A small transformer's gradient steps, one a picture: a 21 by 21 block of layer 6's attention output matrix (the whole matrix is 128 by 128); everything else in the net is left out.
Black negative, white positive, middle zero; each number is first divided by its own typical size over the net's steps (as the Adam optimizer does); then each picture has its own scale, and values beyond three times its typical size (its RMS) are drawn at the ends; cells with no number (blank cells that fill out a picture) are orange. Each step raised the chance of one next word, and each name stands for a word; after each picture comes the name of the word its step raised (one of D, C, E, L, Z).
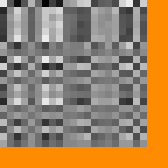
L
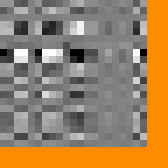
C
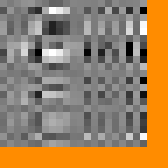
C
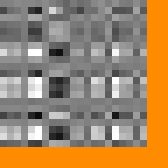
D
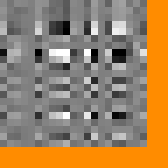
C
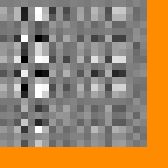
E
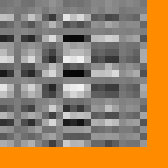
E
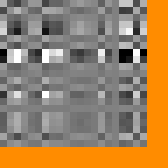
C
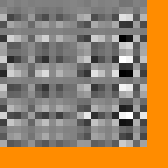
E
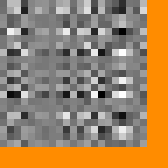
D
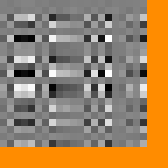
E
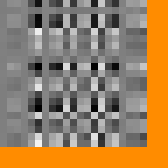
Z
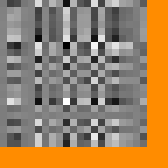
L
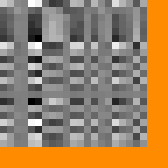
L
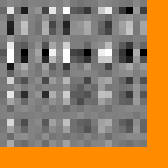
C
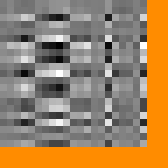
E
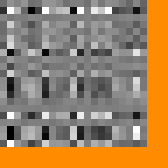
D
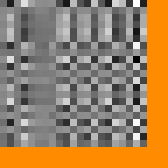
L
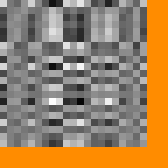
L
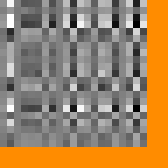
Z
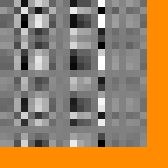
Z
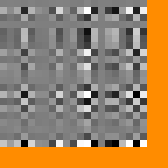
L
